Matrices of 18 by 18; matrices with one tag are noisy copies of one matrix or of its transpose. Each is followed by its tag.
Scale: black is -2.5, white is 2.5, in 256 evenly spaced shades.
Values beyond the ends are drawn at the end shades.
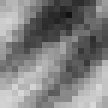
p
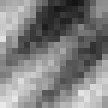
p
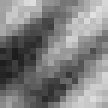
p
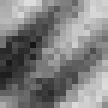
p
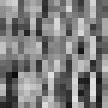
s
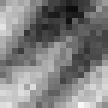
p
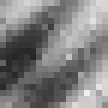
p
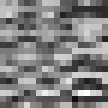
s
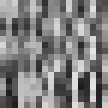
s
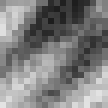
p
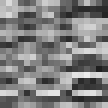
s
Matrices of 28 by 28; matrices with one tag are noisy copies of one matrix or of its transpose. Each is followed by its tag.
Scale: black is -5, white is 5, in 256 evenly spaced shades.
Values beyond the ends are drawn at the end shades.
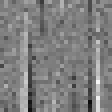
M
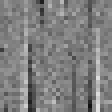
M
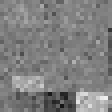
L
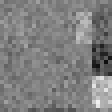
L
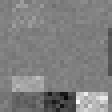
L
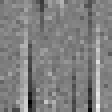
M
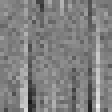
M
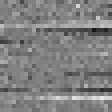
M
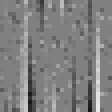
M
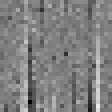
M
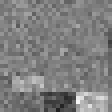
L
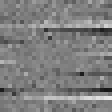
M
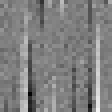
M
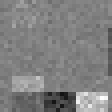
L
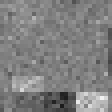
L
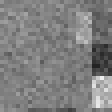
L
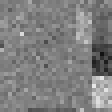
L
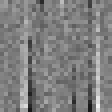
M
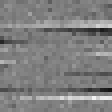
M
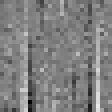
M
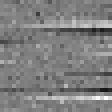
M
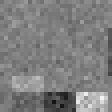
L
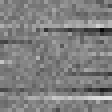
M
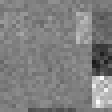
L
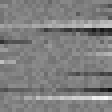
M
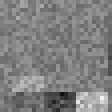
L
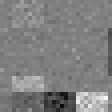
L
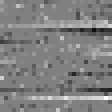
M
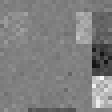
L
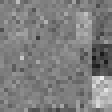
L
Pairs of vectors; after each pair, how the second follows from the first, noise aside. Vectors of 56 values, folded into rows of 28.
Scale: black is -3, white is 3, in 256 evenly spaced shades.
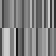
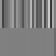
partly zeroed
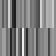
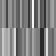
reversed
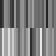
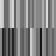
negated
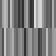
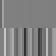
partly zeroed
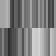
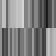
reversed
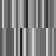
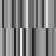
negated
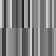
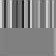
partly zeroed
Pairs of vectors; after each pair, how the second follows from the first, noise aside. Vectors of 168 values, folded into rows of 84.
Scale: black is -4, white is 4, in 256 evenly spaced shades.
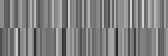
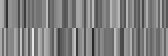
wrapped around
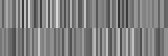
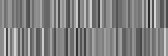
wrapped around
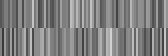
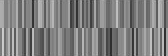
negated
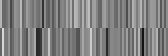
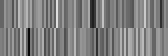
wrapped around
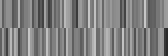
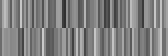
wrapped around
